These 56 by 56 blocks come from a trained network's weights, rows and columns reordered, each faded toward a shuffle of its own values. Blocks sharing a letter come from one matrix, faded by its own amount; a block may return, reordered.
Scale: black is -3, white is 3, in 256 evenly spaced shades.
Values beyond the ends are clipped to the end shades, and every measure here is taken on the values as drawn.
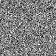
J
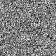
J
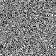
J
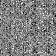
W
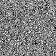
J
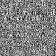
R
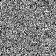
J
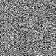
R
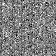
W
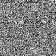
R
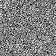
J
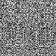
R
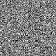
R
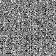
W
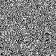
J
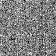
W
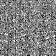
W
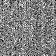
W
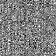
W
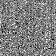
W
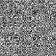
R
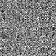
R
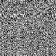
R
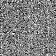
W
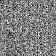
W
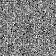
W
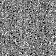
W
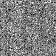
W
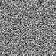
R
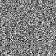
R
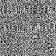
R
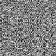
R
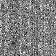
W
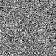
J
